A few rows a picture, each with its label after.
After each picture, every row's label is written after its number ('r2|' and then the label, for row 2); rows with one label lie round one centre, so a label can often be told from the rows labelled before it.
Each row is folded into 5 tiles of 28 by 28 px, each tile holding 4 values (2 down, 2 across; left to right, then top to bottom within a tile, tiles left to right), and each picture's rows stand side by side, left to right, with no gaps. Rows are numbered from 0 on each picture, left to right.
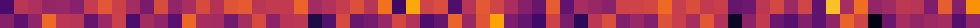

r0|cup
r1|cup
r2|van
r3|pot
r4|cup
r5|van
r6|van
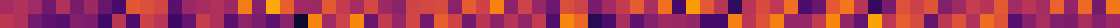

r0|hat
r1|van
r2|pot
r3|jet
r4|van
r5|pot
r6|pot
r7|van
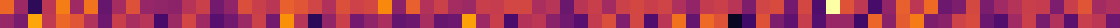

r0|pot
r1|cup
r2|van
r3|cup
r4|cup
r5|van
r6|pot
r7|cup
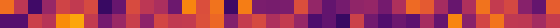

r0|pot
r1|jet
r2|hat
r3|pot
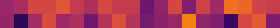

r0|cup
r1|cup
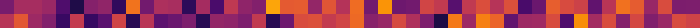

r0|hat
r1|hat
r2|jet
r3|pot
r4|jet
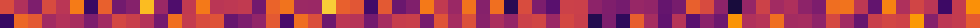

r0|jet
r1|pot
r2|jet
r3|jet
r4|hat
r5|pot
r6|pot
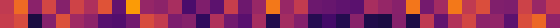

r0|van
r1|hat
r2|hat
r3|cup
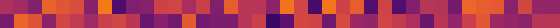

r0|jet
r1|cup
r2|jet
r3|jet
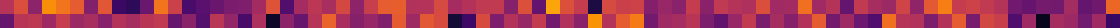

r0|jet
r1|hat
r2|cup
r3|van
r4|pot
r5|cup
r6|cup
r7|hat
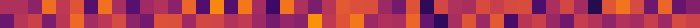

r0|jet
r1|jet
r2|pot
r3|cup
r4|jet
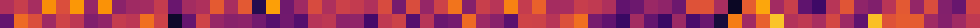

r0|jet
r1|van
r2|cup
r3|cup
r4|hat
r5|pot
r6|pot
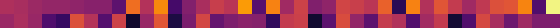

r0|hat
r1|van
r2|van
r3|van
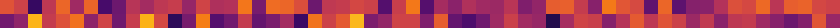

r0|pot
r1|van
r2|pot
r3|hat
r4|jet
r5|cup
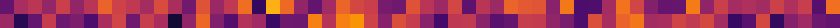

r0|cup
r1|van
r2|pot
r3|cup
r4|pot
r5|van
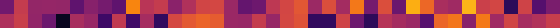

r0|hat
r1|pot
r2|van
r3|jet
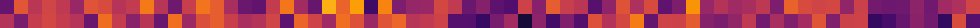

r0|cup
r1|pot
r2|jet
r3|hat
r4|pot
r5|cup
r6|hat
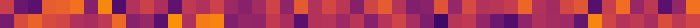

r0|jet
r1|pot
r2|cup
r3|cup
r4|pot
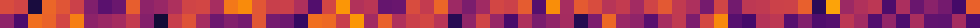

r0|pot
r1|cup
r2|pot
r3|van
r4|cup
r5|van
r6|hat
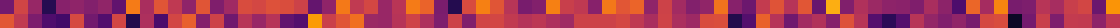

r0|hat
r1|cup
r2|pot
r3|pot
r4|jet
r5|van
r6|hat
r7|van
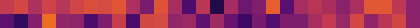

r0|cup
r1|hat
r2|cup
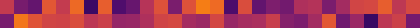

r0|jet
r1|jet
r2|cup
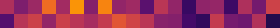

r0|jet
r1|hat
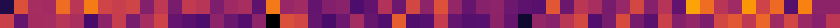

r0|cup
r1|hat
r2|hat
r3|hat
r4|van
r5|jet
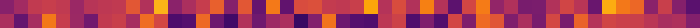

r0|cup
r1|van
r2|cup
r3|pot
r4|jet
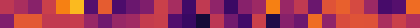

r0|jet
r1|hat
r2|pot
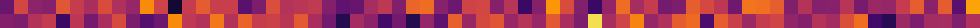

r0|cup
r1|pot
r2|hat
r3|pot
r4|pot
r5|jet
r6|van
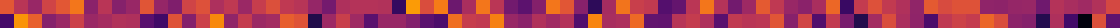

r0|jet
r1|pot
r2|van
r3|pot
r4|pot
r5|pot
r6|cup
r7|hat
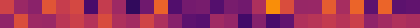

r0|jet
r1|hat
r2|jet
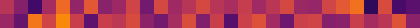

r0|pot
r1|cup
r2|jet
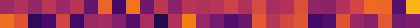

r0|van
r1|cup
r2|van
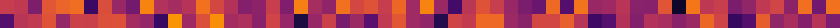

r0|jet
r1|pot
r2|cup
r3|pot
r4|van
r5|van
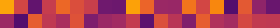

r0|pot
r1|jet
